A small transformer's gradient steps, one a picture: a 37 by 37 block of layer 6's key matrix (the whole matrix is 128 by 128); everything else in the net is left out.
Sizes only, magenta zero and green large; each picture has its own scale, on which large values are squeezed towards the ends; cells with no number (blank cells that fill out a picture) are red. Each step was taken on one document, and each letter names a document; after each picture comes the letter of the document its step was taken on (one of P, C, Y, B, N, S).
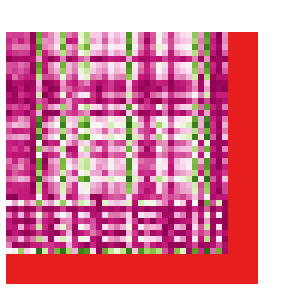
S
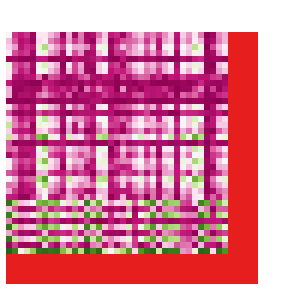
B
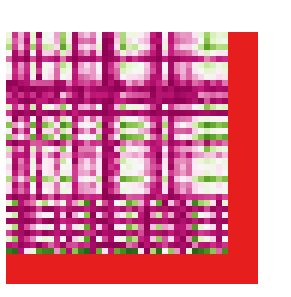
S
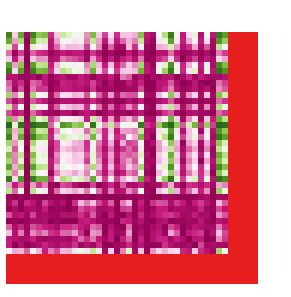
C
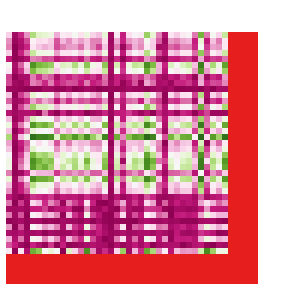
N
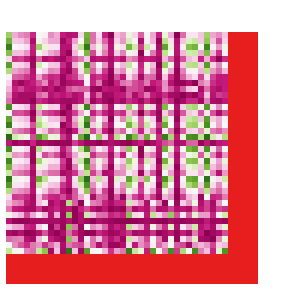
B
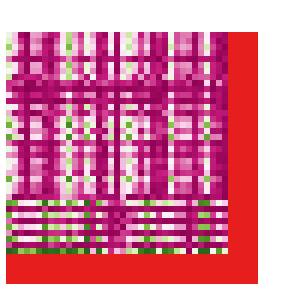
S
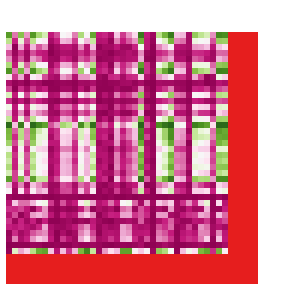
C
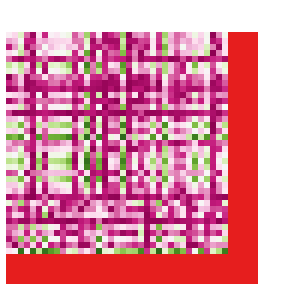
N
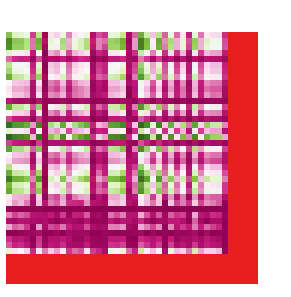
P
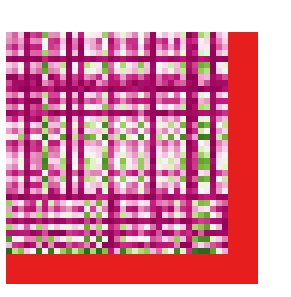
N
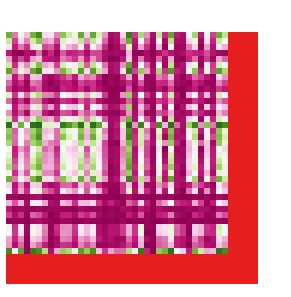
C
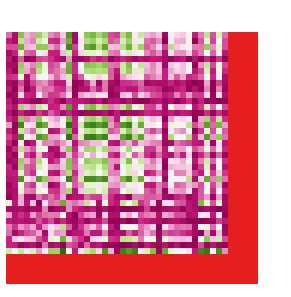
S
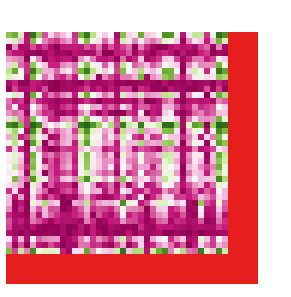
C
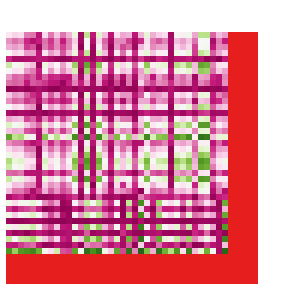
N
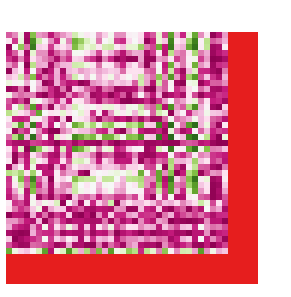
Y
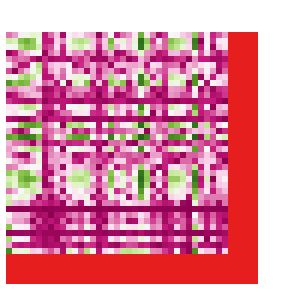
P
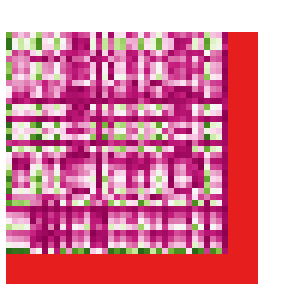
P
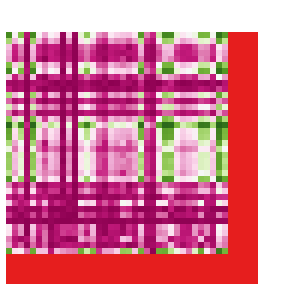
C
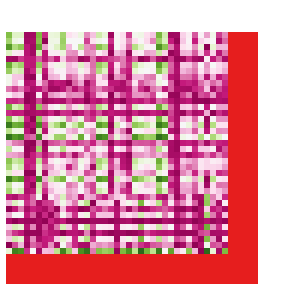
S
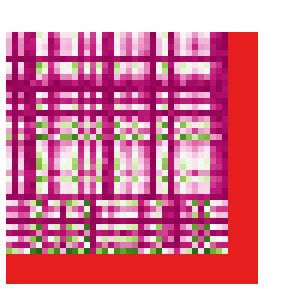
N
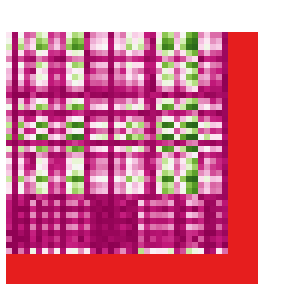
Y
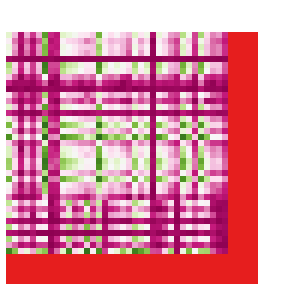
N
